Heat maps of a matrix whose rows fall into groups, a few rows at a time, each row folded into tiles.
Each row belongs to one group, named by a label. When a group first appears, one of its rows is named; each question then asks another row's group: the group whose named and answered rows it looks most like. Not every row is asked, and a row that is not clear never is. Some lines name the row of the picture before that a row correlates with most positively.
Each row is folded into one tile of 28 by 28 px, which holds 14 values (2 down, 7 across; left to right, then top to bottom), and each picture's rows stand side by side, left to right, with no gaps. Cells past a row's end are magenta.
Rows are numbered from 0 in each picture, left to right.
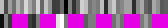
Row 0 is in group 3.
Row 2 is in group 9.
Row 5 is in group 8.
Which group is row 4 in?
8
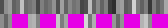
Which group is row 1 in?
9
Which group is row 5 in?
9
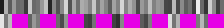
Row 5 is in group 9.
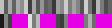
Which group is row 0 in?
3
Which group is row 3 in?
8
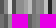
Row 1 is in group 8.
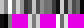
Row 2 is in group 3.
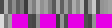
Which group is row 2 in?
3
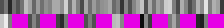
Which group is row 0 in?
9
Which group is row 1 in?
3
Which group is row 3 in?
3
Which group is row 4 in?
9
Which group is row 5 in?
3
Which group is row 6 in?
8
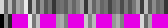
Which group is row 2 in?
9
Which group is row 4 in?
9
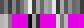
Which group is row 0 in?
9
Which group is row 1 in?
3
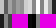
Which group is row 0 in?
3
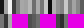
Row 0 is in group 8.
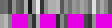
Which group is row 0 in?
9
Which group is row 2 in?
3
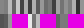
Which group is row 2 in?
8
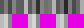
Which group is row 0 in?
9
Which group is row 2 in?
9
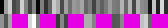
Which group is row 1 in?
9
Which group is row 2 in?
3
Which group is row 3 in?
9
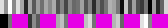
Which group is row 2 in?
9
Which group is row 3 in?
9
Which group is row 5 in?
9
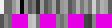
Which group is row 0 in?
8
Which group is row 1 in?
9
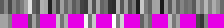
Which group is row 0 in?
9
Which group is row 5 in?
8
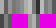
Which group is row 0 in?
3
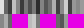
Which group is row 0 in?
8
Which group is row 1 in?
9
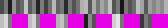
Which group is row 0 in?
9
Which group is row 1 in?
9
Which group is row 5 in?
3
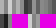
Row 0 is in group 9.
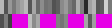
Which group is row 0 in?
3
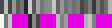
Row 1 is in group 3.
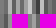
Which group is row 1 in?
8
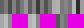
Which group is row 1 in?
9
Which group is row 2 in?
8
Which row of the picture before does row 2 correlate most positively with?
0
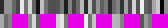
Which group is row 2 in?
9
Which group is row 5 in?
8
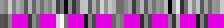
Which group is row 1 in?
3
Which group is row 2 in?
9
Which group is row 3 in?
3
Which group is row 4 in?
8
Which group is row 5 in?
3
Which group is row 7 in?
3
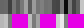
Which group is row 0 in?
9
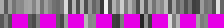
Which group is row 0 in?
3
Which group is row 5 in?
3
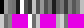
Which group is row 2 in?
9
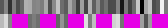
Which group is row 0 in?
9
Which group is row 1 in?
8
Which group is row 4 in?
9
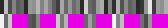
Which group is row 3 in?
8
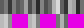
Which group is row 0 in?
9
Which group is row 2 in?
8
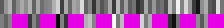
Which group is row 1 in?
3
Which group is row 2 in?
3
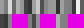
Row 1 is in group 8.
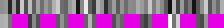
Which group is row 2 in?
8
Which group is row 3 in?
8
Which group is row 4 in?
3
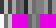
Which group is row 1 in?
8
